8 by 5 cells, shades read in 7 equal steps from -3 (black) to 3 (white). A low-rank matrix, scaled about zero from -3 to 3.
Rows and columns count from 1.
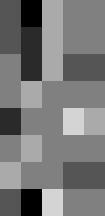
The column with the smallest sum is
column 2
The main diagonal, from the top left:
-1 -2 1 0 1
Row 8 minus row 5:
1 -3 2 -2 -1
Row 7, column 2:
0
